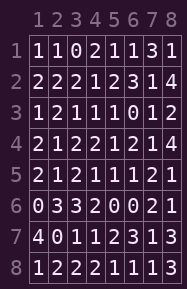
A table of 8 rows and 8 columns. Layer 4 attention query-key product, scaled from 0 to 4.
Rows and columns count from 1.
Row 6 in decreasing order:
3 3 2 2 1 0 0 0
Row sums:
10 17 9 15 11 11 15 13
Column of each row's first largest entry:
7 8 2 8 1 2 1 8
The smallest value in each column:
0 0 0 1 0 0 1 1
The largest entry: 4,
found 3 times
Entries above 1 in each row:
2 6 2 5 3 4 4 4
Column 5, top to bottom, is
1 2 1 1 1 0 2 1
